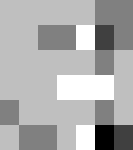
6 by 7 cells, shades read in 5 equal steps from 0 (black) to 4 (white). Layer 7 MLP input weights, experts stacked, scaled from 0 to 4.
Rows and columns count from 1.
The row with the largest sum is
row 4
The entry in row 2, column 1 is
3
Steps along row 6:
down same up up down up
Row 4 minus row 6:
0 1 1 1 0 4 2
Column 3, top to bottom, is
3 2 3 3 3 2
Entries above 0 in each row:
7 7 7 7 7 6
